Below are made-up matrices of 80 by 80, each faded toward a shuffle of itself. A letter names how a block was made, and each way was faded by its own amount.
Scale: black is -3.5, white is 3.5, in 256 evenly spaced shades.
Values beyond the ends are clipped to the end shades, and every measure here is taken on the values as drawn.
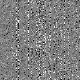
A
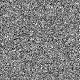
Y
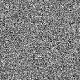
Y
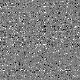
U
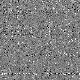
U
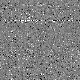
U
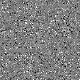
U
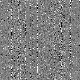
A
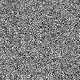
Y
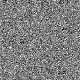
Y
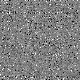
U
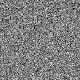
Y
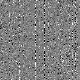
A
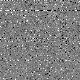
U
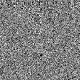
Y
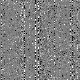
A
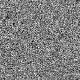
Y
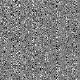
A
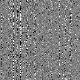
A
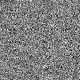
Y
